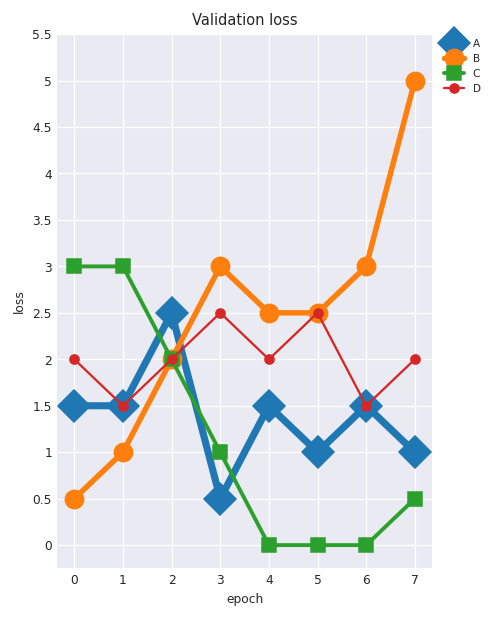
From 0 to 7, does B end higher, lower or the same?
higher
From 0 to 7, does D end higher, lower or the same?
the same
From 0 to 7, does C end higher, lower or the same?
lower
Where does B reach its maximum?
7
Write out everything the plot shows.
Title: Validation loss
x-axis: epoch, ticks 0 1 2 3 4 5 6 7
y-axis: loss, ticks 0 0.5 1 1.5 2 2.5 3 3.5 4 4.5 5 5.5
Legend: A, B, C, D
Values:
A: 1.5 1.5 2.5 0.5 1.5 1 1.5 1
B: 0.5 1 2 3 2.5 2.5 3 5
C: 3 3 2 1 0 0 0 0.5
D: 2 1.5 2 2.5 2 2.5 1.5 2
